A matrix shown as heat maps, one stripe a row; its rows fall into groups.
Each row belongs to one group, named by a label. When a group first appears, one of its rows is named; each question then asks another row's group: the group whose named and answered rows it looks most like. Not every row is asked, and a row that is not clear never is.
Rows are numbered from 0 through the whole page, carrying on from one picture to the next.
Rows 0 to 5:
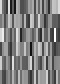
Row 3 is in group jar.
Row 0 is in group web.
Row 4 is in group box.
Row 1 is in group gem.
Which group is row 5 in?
jar
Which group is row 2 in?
box
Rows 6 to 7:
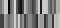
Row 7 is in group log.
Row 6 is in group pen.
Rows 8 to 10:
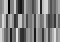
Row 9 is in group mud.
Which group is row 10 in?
web
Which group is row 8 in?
pen
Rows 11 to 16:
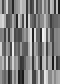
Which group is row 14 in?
box
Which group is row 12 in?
mud
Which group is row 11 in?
jar
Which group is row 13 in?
box
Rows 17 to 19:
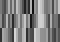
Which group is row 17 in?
log
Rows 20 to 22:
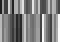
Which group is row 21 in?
pen
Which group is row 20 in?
gem
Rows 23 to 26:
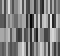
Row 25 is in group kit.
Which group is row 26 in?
jar
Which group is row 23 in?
gem
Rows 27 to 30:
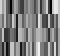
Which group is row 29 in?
mud
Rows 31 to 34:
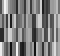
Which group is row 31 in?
kit
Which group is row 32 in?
log
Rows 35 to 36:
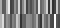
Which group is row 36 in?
box
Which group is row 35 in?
jar
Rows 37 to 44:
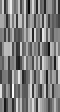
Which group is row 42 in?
log
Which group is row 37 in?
gem
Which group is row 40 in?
kit
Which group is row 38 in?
mud
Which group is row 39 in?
box
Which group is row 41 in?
pen
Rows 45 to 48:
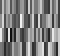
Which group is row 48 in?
log
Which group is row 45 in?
kit
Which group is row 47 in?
web
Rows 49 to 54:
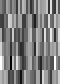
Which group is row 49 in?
jar
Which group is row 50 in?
log
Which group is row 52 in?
web
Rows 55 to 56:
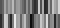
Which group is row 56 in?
jar
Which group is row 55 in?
log
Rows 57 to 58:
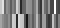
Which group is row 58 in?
mud
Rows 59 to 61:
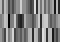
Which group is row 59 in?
jar
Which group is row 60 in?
pen
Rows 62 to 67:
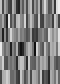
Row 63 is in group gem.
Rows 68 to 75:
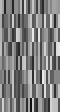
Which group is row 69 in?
web
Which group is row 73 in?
box
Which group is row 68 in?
gem
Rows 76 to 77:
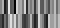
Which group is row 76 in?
gem
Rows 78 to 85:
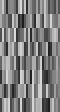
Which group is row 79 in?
web
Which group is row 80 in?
kit
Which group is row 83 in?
kit
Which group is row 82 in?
kit
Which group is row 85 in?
kit
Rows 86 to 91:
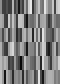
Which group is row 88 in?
pen
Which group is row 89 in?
mud
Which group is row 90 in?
pen
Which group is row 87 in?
mud
